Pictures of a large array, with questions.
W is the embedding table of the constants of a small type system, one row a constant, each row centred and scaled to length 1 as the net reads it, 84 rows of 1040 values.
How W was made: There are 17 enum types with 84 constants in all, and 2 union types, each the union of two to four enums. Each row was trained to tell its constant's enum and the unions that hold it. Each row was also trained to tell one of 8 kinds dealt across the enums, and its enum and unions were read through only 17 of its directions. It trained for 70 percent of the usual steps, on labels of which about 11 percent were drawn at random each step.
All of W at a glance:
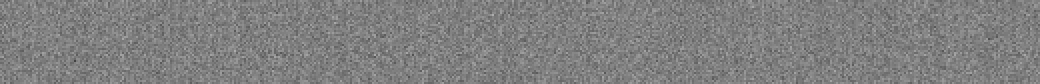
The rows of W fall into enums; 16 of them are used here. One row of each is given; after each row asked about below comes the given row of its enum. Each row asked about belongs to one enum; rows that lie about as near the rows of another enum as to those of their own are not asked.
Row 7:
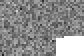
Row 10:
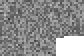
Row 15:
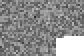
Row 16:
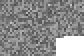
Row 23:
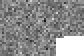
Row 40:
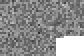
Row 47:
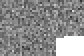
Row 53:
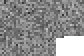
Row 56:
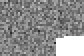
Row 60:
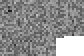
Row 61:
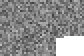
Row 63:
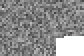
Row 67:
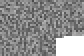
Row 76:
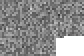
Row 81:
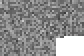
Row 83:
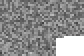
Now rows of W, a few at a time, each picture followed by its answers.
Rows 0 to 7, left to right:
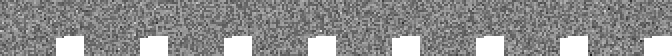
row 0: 61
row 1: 63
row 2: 40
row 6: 83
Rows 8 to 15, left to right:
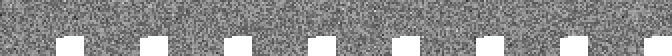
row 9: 61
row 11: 67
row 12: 83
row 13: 47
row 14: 40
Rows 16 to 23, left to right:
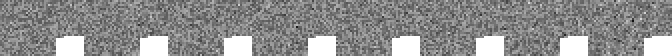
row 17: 15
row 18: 16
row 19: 15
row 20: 81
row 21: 63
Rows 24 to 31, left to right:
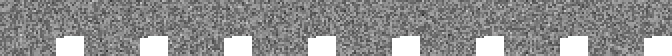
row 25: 10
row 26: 61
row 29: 63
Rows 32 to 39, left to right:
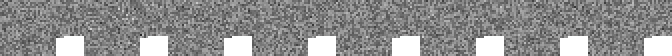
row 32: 61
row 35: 63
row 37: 67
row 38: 16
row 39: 47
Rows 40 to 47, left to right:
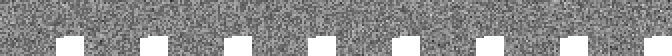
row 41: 16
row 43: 76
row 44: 10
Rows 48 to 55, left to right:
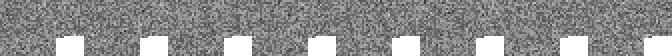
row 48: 53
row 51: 15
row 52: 10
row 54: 83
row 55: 81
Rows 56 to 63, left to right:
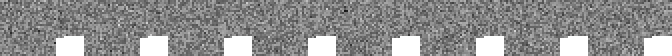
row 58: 16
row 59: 60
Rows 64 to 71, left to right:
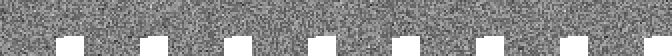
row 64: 83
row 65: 67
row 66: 10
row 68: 7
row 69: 67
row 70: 81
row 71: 15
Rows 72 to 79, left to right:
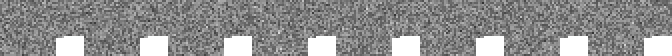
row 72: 83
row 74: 15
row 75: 10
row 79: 40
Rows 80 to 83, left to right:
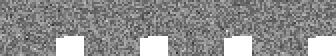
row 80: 61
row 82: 40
